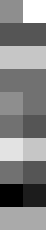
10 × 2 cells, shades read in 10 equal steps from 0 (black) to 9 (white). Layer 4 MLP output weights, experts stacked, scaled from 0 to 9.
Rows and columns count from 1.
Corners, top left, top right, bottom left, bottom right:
5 9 6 6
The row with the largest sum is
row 7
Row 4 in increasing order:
4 4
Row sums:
14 6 14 8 9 7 15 7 1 12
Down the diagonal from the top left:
5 3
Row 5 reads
5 4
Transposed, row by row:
5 3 7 4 5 4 8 4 0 6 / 9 3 7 4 4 3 7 3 1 6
